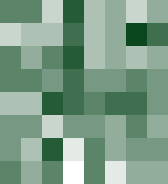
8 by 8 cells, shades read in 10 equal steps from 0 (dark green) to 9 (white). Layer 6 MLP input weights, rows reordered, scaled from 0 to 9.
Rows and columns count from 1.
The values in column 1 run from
3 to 7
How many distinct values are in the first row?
5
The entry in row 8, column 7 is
5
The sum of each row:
37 34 34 27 26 36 35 41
